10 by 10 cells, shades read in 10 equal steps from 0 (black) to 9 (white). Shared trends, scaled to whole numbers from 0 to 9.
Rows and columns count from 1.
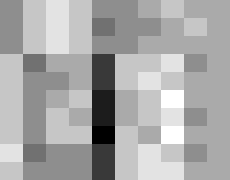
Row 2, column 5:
4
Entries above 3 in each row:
10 10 10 9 9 9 9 9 9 9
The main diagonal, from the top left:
5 7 8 6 2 6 7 9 5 6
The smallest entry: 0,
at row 8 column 5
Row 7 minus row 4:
0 1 1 0 -1 -1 0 0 0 0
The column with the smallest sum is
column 5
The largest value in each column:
8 7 8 7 5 7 8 9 7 6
